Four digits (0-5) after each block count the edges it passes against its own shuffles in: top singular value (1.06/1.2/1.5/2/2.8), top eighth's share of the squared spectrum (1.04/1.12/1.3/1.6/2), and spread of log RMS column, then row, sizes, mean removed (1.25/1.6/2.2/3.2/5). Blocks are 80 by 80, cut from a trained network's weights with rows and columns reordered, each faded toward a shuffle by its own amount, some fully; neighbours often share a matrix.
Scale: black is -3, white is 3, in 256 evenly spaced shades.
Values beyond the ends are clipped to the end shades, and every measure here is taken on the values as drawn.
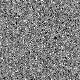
1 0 0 0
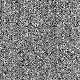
2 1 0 1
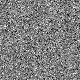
0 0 0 0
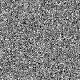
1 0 0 1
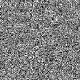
2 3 1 1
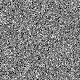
0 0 0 0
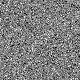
0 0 0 0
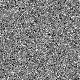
0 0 0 0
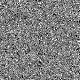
2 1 1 0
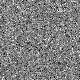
1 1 0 0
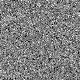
0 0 0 0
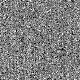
2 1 0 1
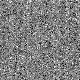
1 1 0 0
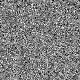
1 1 0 0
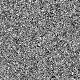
1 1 0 0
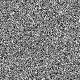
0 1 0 0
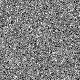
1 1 0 0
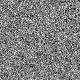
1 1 0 1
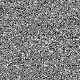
2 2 0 2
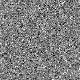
1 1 0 1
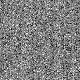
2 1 0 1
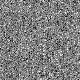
1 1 0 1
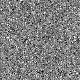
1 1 0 1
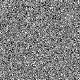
2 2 1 0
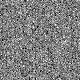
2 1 0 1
